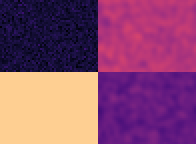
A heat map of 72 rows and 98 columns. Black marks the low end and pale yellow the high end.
It is made of 2 by 2 panels. Panel 1,1: very low, fine-grained, faint in contrast. Panel 1,2: middling, blotchy, faint in contrast. Panel 2,1: very high, flat. Panel 2,2: low, blotchy, faint in contrast.
